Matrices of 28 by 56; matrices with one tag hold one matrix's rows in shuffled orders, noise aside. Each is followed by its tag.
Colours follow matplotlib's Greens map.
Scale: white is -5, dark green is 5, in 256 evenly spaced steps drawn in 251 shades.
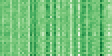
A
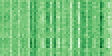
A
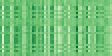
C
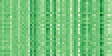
A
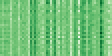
A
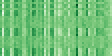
C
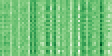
A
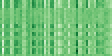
C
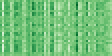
C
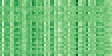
C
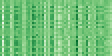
C
